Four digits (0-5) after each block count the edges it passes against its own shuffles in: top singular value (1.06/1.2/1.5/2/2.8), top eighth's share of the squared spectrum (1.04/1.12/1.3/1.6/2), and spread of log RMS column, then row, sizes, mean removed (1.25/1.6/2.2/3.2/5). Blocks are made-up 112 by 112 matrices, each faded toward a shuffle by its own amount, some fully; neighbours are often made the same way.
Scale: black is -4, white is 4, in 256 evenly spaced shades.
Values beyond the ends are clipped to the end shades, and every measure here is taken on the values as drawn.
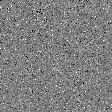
1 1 0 0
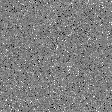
0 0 0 0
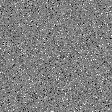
1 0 0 0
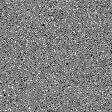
2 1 0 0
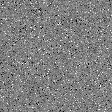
2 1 0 0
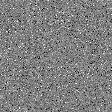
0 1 0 2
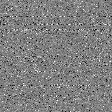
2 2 0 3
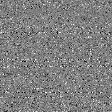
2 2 0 3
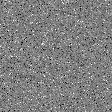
0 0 0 0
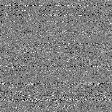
2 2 0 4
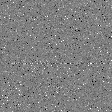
2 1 0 0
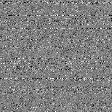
2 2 0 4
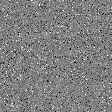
0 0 0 1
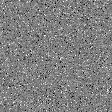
0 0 0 0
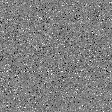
1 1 0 1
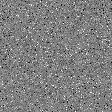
0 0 0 0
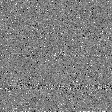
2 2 0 2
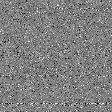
2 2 0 2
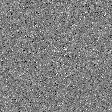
0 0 0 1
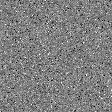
0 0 0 0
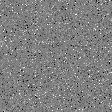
2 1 0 0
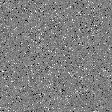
3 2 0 0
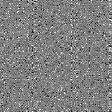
4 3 2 1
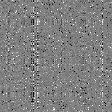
5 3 2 1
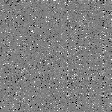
4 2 1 1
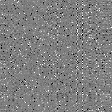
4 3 2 1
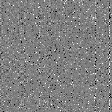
4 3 2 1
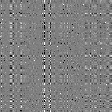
5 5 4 3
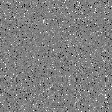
4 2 1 1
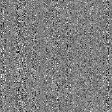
2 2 4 0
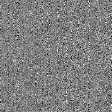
1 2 4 0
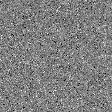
0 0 2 0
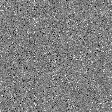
1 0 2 0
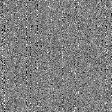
2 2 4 0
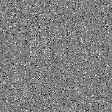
3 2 2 0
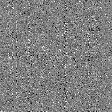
3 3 3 1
